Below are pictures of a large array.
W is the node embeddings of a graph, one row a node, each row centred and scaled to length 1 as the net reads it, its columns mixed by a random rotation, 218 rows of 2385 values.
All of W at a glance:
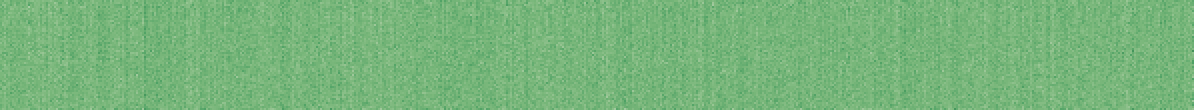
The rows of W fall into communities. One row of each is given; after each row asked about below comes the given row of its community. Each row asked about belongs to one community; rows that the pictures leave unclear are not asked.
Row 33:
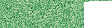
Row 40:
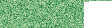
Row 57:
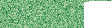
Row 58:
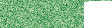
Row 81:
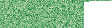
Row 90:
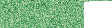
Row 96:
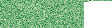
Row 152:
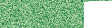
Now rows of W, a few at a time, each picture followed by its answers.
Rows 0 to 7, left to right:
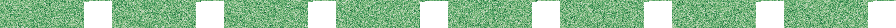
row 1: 33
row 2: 57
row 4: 33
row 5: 33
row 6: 40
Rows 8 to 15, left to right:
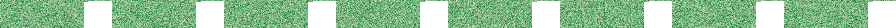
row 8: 152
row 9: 40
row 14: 58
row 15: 58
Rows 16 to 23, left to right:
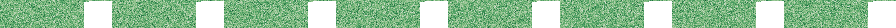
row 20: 40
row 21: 152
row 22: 58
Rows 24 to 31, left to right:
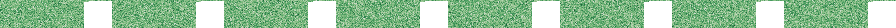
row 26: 33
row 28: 96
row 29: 90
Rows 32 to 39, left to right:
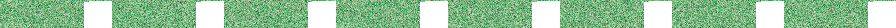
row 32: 40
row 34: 152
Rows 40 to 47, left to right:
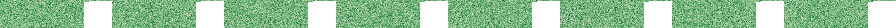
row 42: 96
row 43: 152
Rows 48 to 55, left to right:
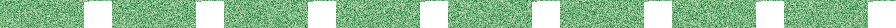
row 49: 40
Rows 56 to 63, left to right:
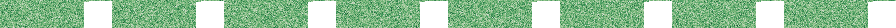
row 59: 152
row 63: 152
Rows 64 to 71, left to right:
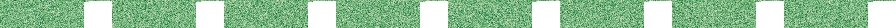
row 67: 33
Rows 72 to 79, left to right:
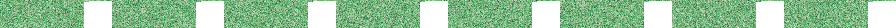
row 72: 57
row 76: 33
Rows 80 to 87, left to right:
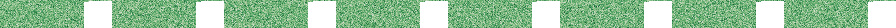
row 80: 58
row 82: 40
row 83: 33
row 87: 58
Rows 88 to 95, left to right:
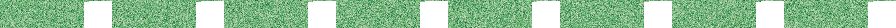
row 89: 152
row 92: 90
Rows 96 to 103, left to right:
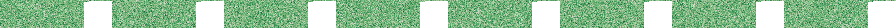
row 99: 96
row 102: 96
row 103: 90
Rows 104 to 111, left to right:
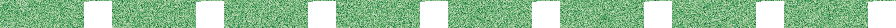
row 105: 96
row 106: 57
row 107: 96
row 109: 58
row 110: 33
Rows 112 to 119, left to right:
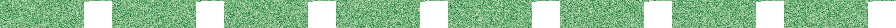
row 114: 90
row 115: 96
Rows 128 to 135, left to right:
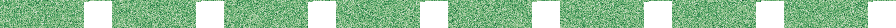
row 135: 58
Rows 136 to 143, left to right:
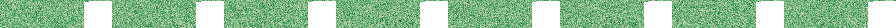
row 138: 33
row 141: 96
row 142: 58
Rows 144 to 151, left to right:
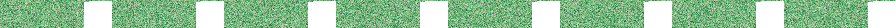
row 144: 90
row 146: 81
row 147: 40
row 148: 96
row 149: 152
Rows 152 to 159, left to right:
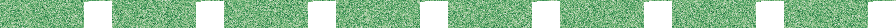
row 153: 90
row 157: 90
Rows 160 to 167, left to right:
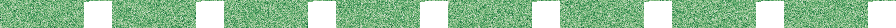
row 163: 90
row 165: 40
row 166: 96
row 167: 58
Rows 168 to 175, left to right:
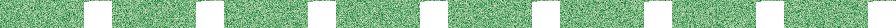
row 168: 33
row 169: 90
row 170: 96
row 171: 152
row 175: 90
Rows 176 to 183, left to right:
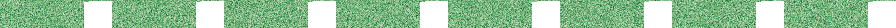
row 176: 152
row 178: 90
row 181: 58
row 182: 33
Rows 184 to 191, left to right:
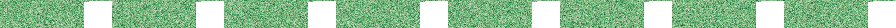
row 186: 81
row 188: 96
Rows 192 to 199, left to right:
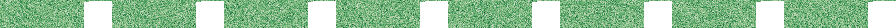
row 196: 40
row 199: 57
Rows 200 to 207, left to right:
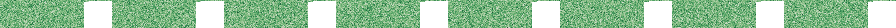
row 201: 152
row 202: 90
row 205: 33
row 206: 96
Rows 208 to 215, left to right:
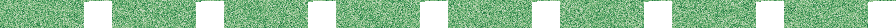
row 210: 40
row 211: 40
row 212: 33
